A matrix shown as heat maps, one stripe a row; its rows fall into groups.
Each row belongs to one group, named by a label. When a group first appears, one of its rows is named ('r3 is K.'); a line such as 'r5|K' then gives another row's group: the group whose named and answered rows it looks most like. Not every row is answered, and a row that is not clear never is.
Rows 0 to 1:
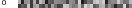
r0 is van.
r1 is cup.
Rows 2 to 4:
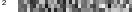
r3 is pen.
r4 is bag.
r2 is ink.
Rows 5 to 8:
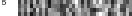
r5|van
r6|van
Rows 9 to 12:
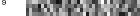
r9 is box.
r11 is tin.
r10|van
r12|box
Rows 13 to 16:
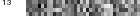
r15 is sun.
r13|ink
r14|van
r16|van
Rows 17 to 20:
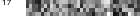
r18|tin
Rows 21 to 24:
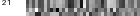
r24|ink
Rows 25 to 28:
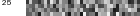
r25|tin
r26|pen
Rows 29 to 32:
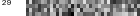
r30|ink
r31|tin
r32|bag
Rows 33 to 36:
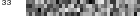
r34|cup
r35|tin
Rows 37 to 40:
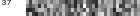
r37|sun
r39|cup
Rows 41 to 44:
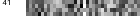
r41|sun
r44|van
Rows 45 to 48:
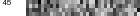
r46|box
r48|ink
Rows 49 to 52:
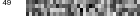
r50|bag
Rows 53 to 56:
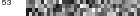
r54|van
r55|cup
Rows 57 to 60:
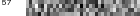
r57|sun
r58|sun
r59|pen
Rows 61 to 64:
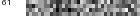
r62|cup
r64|box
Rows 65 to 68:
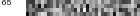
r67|sun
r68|cup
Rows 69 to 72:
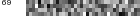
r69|van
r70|pen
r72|box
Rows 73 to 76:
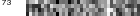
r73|box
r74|tin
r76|box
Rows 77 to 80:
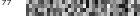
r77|sun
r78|box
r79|cup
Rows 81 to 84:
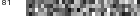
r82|cup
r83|pen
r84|cup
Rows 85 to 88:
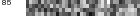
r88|bag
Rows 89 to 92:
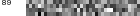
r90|bag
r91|sun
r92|van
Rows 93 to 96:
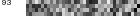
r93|sun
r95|ink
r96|cup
